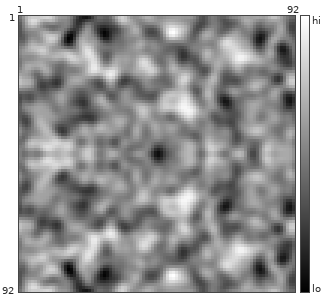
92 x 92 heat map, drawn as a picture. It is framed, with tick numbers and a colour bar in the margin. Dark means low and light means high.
The values follow a bell shape. The top and bottom halves mirror each other. There are no lone odd cells. The field is mottled with small blotches.
